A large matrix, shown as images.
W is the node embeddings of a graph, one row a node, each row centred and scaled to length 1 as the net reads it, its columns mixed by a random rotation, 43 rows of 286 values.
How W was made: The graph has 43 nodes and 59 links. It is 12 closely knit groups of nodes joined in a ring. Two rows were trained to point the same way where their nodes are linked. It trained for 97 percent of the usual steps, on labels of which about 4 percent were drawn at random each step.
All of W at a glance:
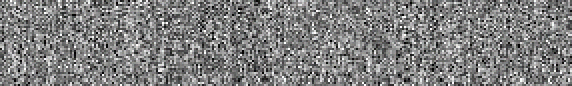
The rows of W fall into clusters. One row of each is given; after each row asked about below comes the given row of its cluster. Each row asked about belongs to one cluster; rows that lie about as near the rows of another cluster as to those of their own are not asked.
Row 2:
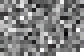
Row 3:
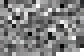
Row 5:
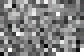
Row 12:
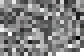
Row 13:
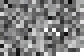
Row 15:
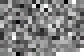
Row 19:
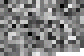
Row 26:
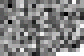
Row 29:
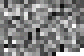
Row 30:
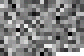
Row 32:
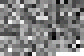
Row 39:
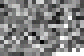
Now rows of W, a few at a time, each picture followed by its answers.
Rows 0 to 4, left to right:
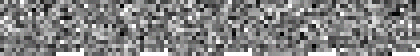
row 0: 2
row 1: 15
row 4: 29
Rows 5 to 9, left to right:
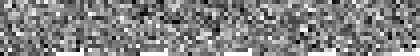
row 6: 29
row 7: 12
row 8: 3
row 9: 32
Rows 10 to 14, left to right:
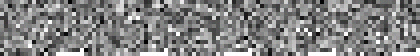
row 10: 13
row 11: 19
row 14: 12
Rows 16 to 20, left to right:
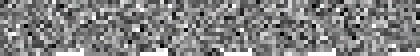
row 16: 19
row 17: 3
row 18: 30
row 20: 5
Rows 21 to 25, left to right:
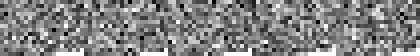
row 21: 39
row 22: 30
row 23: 30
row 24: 32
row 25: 26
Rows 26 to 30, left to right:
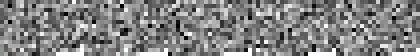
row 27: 15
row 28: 5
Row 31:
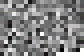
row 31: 5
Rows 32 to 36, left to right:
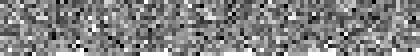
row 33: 2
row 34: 32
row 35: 32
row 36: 12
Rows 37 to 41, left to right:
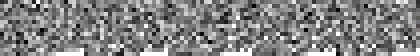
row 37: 15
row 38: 26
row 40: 39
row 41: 26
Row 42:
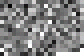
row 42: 13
